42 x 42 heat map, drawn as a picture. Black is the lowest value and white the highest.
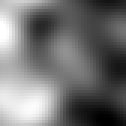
Slope: up to the left. Stripes: none. Ninth with the lowest average: bottom right. Lone odd cells: none.
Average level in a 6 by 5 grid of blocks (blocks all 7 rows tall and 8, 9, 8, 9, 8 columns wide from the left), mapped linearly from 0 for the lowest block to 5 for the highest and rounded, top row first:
42211 / 51212 / 42321 / 43320 / 55211 / 55200
